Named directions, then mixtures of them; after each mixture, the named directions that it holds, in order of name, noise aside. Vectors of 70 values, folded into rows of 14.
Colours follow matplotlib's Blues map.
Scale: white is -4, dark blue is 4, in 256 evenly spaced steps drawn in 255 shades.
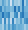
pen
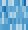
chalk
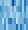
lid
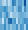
chalk, lid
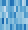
chalk, pen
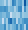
chalk, lid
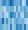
chalk, pen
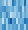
chalk, lid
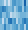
chalk, lid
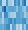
chalk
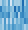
pen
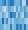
chalk, pen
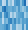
chalk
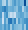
chalk, lid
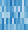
pen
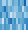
chalk, lid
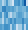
chalk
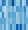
chalk, lid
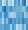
chalk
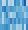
chalk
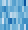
chalk, lid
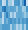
chalk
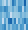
chalk, lid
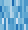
lid, pen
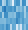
chalk, lid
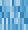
lid, pen
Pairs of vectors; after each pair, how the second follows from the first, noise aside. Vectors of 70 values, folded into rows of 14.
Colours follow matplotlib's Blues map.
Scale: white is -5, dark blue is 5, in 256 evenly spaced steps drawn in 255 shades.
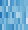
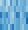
sign-scrambled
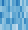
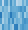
sign-scrambled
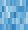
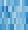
sign-scrambled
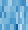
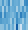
sign-scrambled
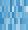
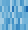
negated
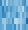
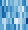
scaled up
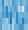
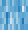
sign-scrambled
